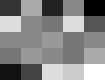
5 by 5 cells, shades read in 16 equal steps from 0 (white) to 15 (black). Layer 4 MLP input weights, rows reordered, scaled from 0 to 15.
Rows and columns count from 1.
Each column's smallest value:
2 5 2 2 0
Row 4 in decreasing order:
8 8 7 6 5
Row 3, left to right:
7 7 6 8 7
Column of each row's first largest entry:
5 5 4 1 1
